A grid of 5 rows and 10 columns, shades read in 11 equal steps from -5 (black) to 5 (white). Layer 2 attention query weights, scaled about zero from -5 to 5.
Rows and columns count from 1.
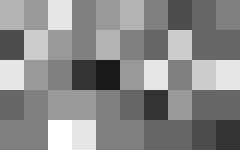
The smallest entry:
-4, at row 3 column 5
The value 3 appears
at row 2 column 2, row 2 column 8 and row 3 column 9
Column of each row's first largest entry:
3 2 1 3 3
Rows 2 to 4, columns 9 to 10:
-1 -1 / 3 4 / -1 -1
